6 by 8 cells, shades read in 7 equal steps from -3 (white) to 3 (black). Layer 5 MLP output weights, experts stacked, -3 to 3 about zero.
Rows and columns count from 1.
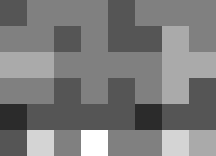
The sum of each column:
3 -2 3 -2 4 3 -4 0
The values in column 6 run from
0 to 2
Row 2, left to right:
0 0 1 0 1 1 -1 0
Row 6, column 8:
-1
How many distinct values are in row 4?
3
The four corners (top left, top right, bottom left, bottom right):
1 0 1 -1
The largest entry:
2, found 2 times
